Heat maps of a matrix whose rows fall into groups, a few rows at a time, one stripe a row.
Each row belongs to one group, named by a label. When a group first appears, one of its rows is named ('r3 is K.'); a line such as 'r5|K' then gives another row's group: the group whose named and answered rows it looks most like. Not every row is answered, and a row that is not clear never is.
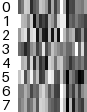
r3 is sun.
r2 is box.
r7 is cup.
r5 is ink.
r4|ink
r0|cup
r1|ink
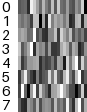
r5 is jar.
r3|ink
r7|jar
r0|sun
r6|box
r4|sun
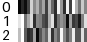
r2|box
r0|sun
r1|ink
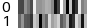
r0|cup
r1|jar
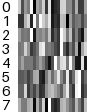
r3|cup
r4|box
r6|jar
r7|ink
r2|ink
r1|cup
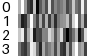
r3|sun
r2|ink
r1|sun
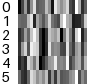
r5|sun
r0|jar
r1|ink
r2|jar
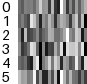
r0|cup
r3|sun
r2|jar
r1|sun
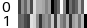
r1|sun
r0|cup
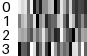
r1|box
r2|cup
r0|ink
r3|sun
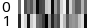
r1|box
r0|box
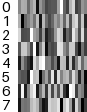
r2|sun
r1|sun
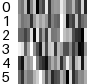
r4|jar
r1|cup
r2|ink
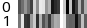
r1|box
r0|cup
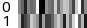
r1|sun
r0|jar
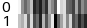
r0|ink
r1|ink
